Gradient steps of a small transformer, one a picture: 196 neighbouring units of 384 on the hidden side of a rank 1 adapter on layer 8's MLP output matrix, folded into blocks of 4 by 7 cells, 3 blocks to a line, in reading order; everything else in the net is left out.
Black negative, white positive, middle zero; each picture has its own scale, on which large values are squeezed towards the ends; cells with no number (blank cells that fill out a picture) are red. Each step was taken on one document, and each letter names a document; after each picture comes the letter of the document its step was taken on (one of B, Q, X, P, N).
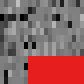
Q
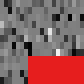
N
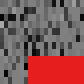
Q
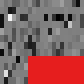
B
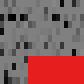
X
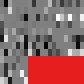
N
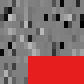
B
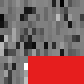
Q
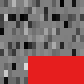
X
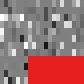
X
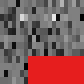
Q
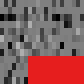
X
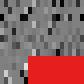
Q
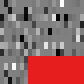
X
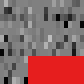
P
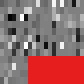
B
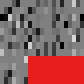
B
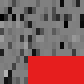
X
